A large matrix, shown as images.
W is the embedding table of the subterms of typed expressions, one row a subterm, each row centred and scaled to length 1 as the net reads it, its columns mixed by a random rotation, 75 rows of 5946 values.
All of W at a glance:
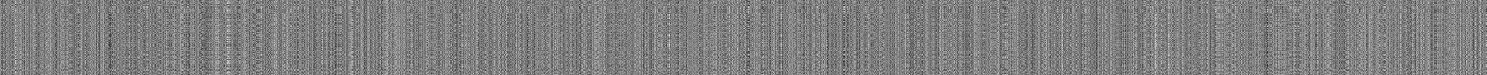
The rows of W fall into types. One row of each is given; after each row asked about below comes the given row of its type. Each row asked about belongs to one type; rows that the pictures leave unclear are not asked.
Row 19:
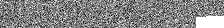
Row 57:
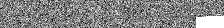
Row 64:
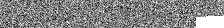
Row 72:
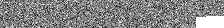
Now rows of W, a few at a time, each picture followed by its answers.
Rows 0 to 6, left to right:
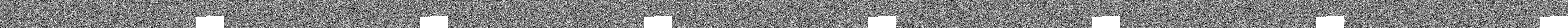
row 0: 19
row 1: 19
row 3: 72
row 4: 64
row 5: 19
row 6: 64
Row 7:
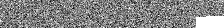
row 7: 64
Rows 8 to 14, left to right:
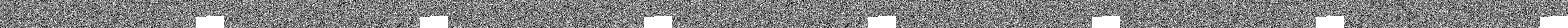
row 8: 19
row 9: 72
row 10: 72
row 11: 72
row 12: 57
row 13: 19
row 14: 64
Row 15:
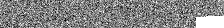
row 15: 64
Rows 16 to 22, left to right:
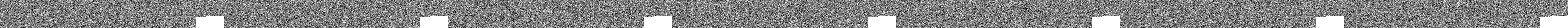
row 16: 72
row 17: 72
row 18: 64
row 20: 19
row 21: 72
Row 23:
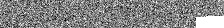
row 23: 64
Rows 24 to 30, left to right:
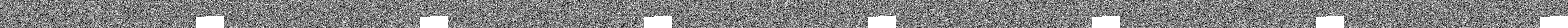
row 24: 57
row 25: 72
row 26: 72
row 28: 72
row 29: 19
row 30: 72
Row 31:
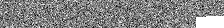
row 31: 72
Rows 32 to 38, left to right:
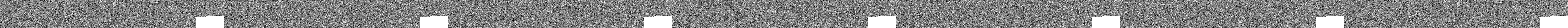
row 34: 64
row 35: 64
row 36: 64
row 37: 72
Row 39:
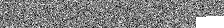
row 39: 72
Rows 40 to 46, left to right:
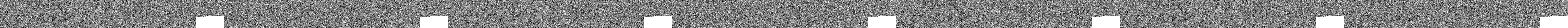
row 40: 57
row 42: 57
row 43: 64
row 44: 64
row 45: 57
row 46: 64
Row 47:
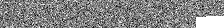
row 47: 72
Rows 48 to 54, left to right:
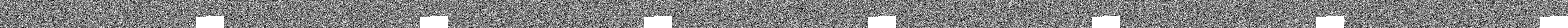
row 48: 57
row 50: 72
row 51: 19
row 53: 19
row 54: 64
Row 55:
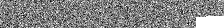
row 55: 64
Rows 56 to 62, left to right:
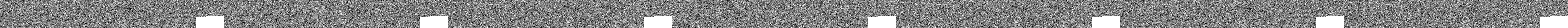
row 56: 19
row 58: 72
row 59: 64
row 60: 72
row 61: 19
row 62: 19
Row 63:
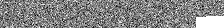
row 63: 72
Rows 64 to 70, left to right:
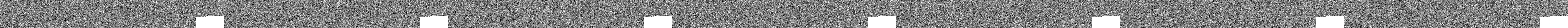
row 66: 57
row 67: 64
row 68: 19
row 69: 72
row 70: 64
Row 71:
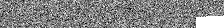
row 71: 19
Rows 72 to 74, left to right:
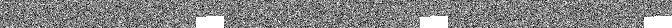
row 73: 19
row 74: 57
